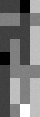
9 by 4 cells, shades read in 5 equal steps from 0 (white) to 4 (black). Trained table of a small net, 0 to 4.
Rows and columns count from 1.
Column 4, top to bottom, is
1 2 1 1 1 2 1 1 1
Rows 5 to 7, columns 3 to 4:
3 1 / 2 2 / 2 1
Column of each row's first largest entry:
3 3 1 1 1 1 1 1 1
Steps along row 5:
down up down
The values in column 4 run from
1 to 2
